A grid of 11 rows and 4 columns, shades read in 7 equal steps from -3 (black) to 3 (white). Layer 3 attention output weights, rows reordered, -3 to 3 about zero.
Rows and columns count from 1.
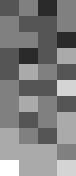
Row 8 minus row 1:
1 -1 2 1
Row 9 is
1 0 -1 1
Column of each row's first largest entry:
2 1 1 4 2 4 2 4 1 1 1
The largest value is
3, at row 11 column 1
